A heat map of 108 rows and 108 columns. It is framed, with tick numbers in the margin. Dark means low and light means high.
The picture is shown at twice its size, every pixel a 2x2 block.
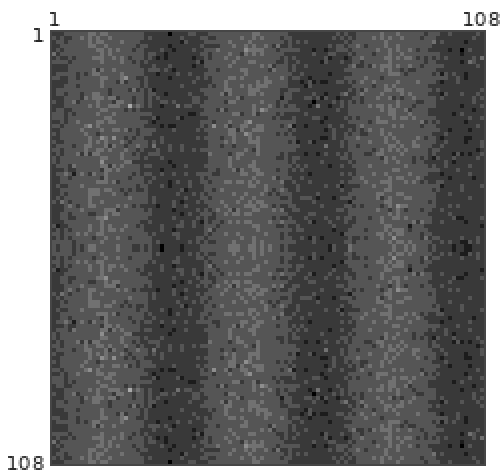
No single row or column stands out from its neighbours. The top and bottom halves mirror each other. Overall the values sit about 30% of the way up the scale. Stripes running up and down repeat 3 times from left to right.
